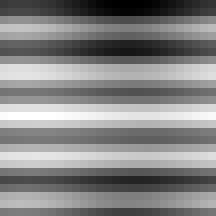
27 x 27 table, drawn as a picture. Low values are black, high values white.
The ninth with the highest average is the middle left. Horizontal stripes repeat 5 times down the table. The top middle is the ninth with the lowest average. No lone cell stands out from its neighbours.
